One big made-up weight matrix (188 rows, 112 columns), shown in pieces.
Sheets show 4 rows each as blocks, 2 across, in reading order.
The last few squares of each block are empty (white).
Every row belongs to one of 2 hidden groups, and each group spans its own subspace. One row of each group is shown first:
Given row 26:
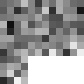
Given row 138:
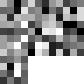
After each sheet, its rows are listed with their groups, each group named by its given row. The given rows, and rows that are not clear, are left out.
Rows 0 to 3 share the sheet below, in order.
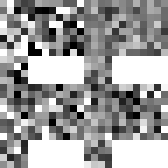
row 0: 138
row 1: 26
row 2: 138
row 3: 138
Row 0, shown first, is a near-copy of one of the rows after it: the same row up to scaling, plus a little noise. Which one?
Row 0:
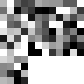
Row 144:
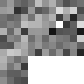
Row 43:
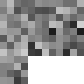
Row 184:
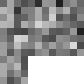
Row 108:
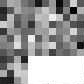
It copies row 43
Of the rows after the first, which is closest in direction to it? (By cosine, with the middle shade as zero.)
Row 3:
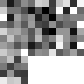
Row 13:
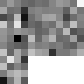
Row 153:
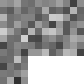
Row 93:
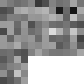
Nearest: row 13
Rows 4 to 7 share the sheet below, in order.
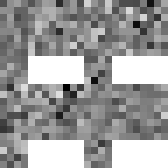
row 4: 138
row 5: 26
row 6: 26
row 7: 26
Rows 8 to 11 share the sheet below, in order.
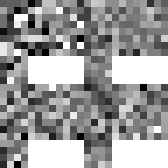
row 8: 26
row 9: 138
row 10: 26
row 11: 138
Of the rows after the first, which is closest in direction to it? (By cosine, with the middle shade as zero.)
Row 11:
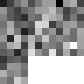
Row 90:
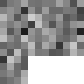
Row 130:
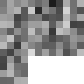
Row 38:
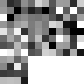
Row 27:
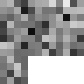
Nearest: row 90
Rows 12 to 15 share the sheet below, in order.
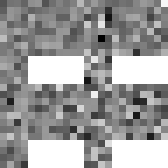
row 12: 26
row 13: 26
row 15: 26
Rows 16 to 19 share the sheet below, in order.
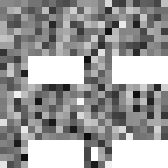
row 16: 26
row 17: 26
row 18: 26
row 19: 26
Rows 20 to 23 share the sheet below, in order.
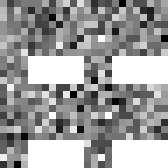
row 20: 138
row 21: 138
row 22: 138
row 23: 26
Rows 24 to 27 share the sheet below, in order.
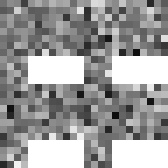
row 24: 26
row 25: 138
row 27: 26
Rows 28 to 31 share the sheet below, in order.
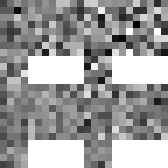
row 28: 26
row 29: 26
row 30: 138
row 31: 26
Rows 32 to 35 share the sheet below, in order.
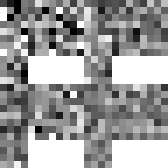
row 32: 138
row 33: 138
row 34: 138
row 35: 26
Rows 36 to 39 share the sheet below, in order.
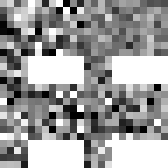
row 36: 138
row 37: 26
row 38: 138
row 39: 26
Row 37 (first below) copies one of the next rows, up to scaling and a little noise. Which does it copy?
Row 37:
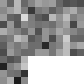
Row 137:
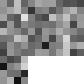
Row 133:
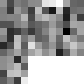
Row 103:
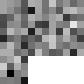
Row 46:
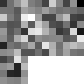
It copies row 137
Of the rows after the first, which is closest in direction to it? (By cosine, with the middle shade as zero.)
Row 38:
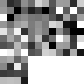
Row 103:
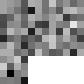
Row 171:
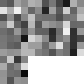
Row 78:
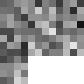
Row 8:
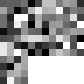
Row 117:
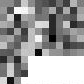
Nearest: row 8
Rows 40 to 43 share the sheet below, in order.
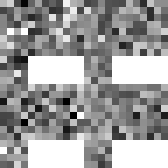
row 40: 26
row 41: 138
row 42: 26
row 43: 138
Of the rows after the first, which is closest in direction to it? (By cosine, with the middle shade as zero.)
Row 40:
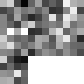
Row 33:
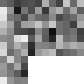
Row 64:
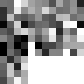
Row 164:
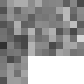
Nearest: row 33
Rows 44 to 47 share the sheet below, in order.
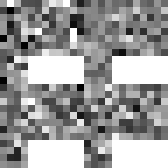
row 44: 26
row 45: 26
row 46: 26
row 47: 26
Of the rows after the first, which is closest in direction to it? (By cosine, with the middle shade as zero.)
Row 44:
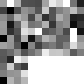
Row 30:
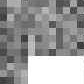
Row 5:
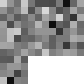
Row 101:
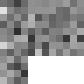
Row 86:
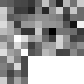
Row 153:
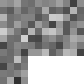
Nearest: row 153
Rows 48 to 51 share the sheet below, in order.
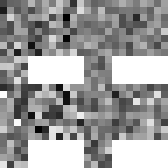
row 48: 26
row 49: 138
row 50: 138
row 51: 26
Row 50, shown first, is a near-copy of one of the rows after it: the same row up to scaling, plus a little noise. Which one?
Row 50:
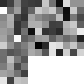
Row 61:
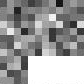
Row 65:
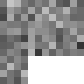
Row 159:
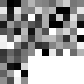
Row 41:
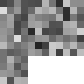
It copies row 41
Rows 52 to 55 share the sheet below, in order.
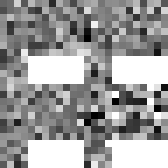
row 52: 26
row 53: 26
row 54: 138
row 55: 26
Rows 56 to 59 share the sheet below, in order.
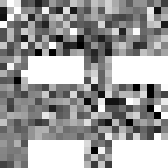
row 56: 138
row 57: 138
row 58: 26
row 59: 26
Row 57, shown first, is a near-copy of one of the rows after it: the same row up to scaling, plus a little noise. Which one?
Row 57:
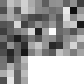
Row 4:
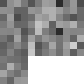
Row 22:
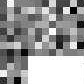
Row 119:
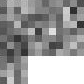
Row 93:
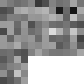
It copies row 119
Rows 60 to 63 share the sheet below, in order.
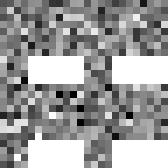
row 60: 26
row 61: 138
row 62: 138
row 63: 26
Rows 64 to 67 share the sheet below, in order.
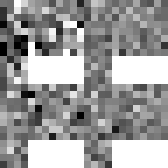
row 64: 138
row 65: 138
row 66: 26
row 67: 26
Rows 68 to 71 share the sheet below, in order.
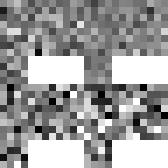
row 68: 138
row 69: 138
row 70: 138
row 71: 138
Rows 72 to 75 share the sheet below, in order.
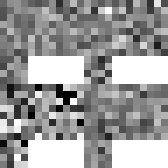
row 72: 138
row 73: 26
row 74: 138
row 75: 138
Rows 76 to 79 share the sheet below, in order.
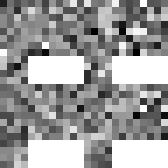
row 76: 26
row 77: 138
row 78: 138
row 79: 138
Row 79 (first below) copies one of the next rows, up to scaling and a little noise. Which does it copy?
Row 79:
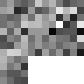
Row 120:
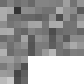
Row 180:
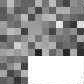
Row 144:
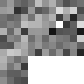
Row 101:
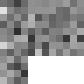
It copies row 144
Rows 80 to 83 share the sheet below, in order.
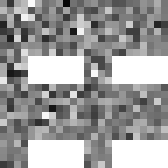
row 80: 26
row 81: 26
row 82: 26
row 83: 26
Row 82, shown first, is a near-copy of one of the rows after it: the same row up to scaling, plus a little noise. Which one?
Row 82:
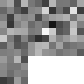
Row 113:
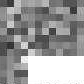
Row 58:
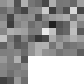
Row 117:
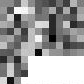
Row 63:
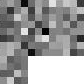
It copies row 58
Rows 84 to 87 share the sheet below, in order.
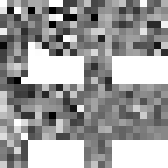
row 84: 26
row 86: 138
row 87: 26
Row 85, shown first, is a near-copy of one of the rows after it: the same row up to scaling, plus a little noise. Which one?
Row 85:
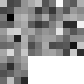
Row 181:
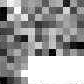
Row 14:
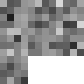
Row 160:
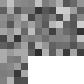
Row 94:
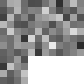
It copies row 14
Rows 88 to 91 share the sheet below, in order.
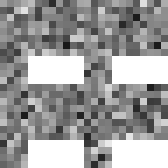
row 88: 26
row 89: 138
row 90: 26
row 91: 26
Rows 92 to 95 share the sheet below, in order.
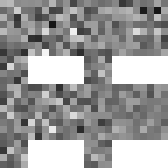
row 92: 26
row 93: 138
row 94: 138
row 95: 26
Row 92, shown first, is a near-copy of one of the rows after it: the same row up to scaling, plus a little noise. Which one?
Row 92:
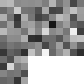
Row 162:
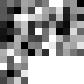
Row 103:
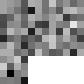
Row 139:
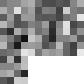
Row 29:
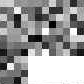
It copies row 29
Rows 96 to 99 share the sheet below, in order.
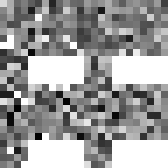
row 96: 26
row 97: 26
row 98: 26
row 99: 26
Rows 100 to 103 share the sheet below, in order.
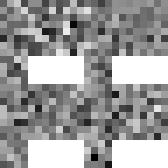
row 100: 26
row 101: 138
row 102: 26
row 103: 26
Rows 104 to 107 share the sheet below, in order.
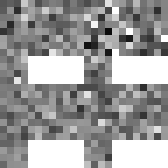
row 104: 26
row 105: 26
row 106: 138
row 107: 138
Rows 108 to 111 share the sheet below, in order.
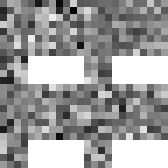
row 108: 138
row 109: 138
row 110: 26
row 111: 26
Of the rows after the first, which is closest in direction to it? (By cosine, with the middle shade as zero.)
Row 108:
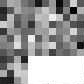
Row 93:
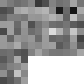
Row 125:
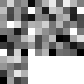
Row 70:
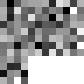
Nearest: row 93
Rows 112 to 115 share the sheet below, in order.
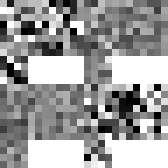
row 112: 26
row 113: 26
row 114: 138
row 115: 138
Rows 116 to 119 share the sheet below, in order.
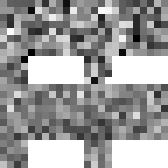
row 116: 26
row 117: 26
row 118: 26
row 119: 138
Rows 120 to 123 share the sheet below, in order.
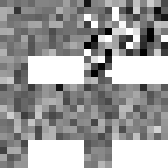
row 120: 138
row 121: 26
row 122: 138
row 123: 138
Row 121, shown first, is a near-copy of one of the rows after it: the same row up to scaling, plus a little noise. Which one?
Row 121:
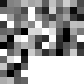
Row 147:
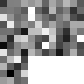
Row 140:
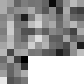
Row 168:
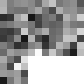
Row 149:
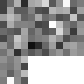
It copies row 147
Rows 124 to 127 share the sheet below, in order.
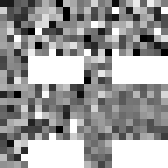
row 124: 138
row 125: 26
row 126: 26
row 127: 26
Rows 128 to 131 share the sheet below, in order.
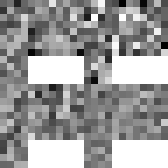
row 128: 26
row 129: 138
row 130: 26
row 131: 138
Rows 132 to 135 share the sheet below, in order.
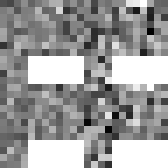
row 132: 26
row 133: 26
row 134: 138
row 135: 26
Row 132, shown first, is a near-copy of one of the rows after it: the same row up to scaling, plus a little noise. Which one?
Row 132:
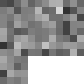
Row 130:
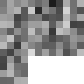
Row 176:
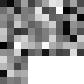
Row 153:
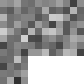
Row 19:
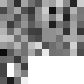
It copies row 176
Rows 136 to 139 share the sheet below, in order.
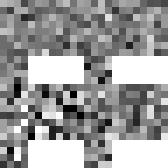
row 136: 26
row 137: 26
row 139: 26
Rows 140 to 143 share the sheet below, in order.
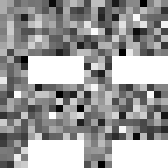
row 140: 26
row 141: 138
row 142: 138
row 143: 138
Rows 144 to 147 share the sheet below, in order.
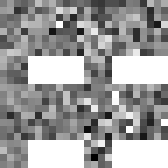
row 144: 138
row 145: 138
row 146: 138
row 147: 26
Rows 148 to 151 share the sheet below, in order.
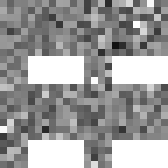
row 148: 138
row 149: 26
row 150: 26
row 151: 26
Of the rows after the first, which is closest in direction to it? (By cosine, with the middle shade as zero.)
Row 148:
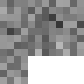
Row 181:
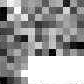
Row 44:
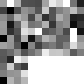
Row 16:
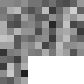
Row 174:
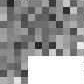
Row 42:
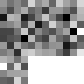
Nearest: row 174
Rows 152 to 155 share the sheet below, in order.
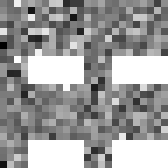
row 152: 26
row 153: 26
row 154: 26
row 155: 138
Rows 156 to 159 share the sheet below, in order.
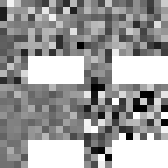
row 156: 138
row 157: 26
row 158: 26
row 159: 138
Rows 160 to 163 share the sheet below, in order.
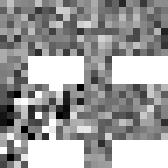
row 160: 138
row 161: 138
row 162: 26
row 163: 26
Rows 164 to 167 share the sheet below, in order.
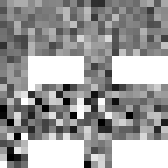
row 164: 138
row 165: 138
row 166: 26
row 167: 26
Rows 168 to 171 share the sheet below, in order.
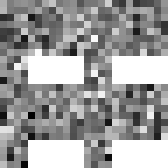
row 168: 26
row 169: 26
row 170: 26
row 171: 26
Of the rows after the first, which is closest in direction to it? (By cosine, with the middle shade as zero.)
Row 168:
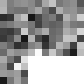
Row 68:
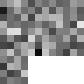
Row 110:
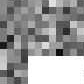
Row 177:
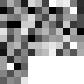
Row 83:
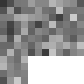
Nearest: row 83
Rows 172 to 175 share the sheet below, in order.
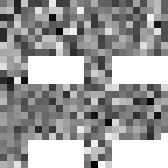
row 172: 26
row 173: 26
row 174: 138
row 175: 26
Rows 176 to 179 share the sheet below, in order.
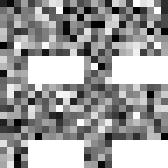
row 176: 26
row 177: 26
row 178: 138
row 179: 26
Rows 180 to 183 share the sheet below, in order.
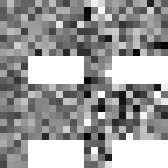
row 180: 138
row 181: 138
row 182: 26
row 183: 26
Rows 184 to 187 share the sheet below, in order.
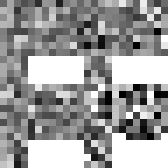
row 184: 138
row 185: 138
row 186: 138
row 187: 26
